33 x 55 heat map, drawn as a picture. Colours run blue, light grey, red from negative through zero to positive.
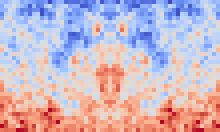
Slope: up to the bottom. Ninth with the lowest average: top middle. Grain: blotchy. Average level on the scale: 50%. Mirror symmetry: left to right.
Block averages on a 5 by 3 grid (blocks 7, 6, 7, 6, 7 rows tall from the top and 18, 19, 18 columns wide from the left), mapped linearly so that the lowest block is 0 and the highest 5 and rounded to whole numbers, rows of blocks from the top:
0 0 0 | 1 1 1 | 2 3 2 | 3 3 3 | 5 4 5
